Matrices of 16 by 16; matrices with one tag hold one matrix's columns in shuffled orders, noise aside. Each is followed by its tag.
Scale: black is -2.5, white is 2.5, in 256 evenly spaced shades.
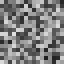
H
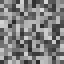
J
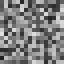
H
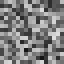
H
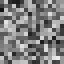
J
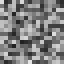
J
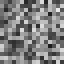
J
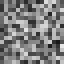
J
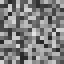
H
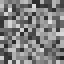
H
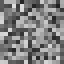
H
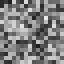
J
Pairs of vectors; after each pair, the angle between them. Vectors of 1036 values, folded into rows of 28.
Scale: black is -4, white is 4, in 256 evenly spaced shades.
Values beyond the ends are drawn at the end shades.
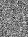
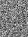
partly opposed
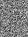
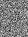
nearly parallel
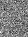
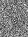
partly aligned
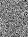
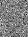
nearly parallel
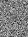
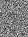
partly aligned
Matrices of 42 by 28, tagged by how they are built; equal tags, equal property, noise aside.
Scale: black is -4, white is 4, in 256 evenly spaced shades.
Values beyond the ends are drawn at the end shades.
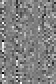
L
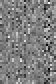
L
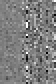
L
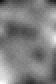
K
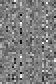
L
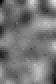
K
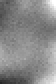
K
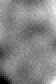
K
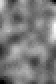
K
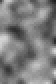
K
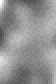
K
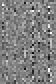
L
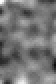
K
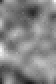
K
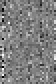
L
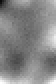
K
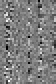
L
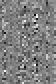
L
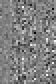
L
